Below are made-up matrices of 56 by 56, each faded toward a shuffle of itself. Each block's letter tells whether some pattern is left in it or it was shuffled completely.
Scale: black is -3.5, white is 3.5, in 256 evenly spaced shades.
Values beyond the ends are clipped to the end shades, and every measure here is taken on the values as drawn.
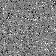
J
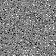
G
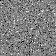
J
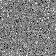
J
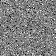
J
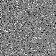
G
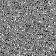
G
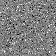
J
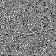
G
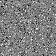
J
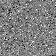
J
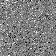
J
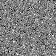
J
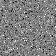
G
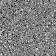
G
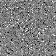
G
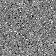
J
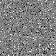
G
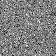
J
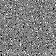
G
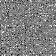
G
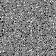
G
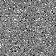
G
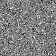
J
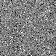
J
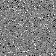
G
